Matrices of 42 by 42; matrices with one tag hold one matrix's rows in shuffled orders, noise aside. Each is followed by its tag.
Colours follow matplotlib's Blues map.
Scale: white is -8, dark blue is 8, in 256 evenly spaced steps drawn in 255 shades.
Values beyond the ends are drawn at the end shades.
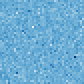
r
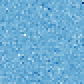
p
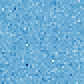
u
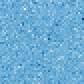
p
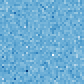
u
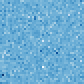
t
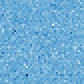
u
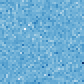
p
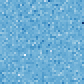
p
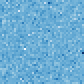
p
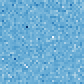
u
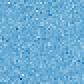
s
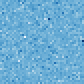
p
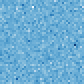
r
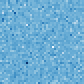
u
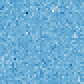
u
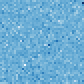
p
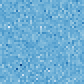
s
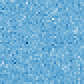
u
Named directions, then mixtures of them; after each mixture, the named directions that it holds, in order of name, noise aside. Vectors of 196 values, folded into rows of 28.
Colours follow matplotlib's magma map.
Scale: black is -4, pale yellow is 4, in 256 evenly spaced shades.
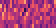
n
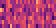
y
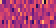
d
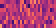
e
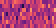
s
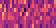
n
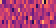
d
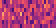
d, n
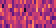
n, y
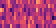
y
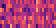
y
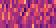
n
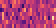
s, y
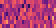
e, s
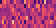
d, e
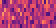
d, n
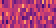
d, s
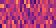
e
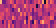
d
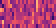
d, y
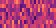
e, s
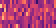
n, y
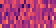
e, s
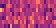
e, y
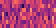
s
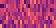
e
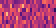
s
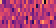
d
